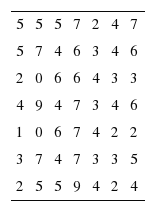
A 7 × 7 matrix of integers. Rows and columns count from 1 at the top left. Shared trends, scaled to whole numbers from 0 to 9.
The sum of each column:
22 33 34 49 23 22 33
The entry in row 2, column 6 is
4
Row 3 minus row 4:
-2 -9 2 -1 1 -1 -3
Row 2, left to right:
5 7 4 6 3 4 6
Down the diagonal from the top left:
5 7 6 7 4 3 4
